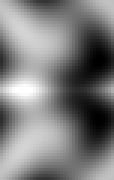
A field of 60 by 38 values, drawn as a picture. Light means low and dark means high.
The top and bottom halves mirror each other. There are no lone odd cells. The middle right is the ninth with the highest average.
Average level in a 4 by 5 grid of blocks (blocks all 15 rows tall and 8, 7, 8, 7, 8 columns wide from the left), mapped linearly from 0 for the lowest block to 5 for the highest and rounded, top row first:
01232 / 20255 / 20255 / 01232
